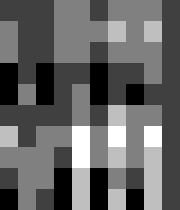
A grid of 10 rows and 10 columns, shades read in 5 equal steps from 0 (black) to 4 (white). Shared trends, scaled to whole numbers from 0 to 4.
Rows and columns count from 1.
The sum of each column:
12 14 11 12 25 9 24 14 25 10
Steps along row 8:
same same down up down up down up down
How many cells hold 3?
11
